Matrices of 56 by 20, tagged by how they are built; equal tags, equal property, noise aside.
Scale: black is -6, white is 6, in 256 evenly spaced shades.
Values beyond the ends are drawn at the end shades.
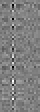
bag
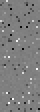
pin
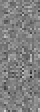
bag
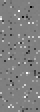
pin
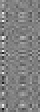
bag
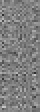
bag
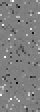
pin
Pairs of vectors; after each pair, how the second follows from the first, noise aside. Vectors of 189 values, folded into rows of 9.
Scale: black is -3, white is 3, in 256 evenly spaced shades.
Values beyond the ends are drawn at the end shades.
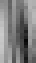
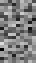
shuffled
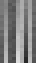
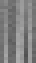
shrunk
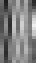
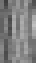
shrunk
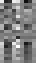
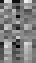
negated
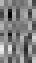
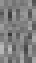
shrunk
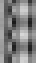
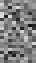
shuffled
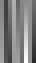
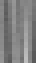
shrunk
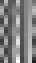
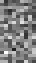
shuffled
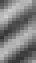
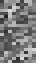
sign-scrambled
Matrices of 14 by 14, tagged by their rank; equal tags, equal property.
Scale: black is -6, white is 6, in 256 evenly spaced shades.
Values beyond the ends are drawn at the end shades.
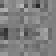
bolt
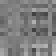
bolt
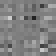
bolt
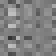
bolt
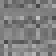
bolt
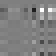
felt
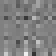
bolt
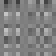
felt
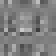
bolt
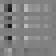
felt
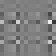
felt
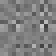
bolt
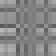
felt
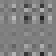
felt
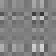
felt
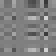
felt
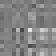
bolt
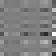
felt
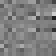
bolt
